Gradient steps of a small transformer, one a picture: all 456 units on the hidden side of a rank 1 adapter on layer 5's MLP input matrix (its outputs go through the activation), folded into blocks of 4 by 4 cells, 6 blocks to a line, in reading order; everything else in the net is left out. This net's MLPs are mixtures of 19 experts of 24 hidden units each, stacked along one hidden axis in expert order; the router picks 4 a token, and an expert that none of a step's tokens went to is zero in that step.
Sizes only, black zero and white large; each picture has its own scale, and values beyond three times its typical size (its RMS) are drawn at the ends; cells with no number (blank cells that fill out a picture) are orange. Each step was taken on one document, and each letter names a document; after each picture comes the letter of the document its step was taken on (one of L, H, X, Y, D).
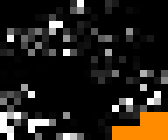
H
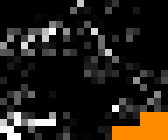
H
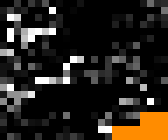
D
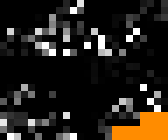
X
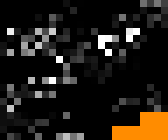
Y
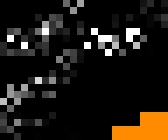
Y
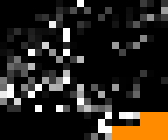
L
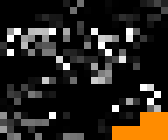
Y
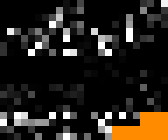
X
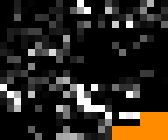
L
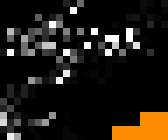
Y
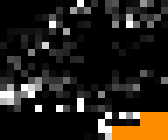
L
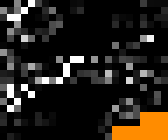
D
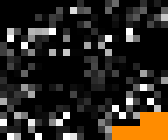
X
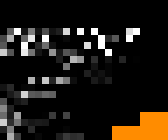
Y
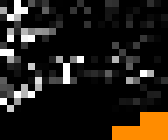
D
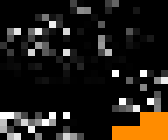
H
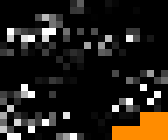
H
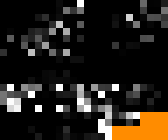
L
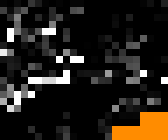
D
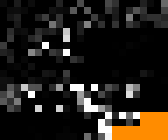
L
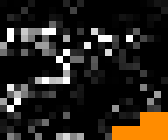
Y
